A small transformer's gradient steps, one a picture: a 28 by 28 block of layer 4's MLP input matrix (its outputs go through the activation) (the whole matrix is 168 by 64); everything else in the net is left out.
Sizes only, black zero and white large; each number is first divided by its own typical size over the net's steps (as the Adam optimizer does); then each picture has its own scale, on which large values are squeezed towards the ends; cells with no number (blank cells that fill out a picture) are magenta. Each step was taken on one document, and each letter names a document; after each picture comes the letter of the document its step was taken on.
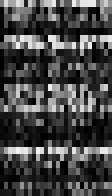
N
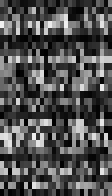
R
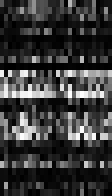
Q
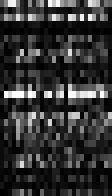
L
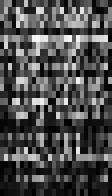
N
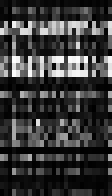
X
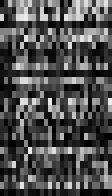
N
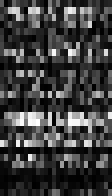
L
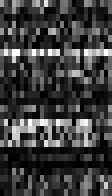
X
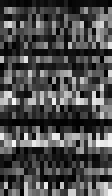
R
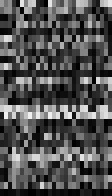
N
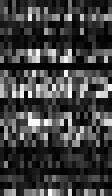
Q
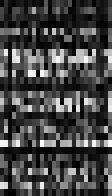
X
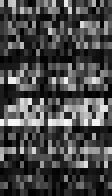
N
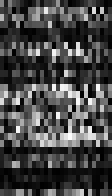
L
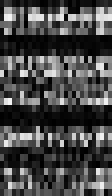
R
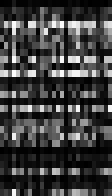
X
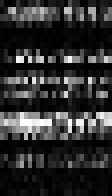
L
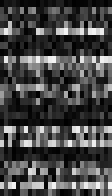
R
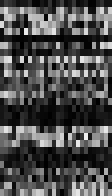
R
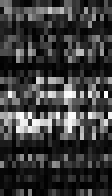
L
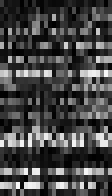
R
